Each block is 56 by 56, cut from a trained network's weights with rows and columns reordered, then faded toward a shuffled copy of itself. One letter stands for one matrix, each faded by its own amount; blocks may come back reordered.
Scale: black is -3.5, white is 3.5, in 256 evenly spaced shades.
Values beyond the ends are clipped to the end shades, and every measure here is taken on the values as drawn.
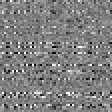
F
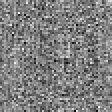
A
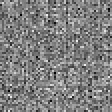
A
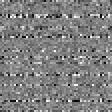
F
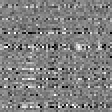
F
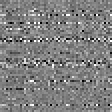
F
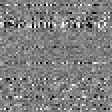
F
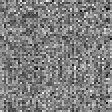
A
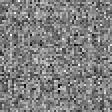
A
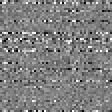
F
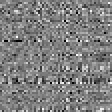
F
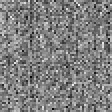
A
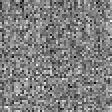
A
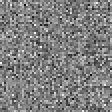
A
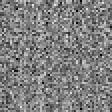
A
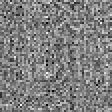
A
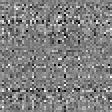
F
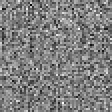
A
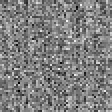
A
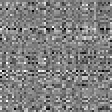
F
